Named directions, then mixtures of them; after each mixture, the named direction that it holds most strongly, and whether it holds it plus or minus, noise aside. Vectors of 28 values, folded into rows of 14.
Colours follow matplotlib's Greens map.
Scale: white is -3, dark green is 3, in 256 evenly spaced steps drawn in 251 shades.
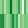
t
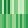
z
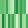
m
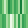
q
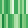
m, plus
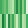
m, plus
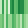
z, minus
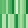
m, minus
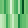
t, minus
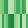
m, plus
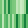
m, minus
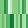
q, minus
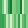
q, plus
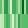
t, minus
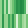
m, plus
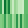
z, plus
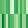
m, plus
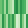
m, plus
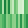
z, plus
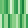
m, plus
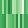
z, plus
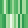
q, plus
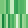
m, plus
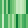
m, minus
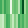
t, minus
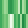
q, plus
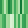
q, plus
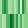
q, minus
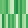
m, plus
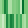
q, minus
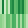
z, minus
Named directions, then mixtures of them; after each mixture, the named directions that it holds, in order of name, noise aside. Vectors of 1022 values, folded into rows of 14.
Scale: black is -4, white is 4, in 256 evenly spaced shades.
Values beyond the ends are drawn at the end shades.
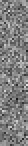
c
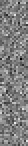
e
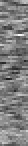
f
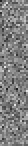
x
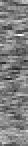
f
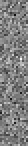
c, e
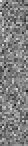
x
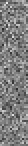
c, x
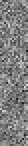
c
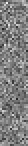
c, x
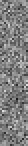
c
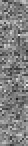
c, f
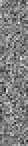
e, x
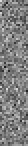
x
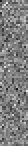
x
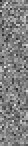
x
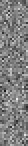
c, e
